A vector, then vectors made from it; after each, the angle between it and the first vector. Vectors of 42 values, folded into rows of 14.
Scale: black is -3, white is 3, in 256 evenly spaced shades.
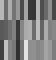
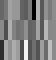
partly aligned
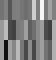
partly opposed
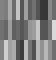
partly aligned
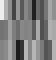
partly aligned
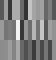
partly opposed
